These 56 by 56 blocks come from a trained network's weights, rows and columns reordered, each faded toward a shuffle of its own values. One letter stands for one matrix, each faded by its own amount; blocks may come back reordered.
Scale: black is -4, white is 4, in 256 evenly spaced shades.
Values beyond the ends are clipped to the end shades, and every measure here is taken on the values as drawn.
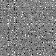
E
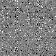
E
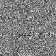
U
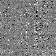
E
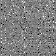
E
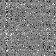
E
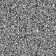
U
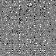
E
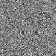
U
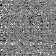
E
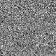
U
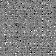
E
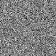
U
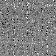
E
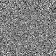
U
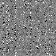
E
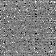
E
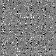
E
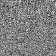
U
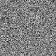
U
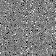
E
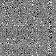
E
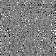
E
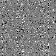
E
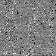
E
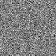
U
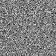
U
